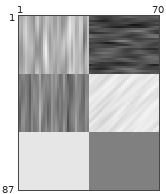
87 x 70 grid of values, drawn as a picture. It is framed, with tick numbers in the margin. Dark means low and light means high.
The table splits into 3 rows of 2 panels. Panel 1,1: high, streaked downward. Panel 1,2: low, streaked across. Panel 2,1: middling, streaked downward. Panel 2,2: very high, slanting up to the right, faint in contrast. Panel 3,1: very high, flat. Panel 3,2: middling, flat.
